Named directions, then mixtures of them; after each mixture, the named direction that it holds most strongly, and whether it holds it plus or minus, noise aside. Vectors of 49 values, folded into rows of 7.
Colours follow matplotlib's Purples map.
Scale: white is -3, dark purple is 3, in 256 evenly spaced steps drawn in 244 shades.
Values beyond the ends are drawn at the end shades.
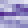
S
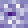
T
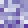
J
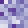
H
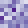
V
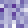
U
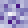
T, minus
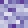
H, plus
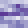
S, plus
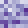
H, minus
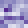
J, minus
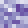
S, plus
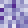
U, plus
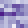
S, plus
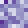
H, minus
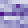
S, plus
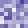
V, minus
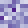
V, plus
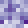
J, minus
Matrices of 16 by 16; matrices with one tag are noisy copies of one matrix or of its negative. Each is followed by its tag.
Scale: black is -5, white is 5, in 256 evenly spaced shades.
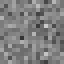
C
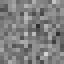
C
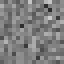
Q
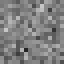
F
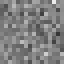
C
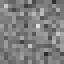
C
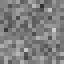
F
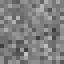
F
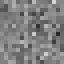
C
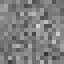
C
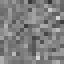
Q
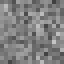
C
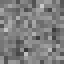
F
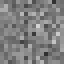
C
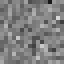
Q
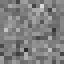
F
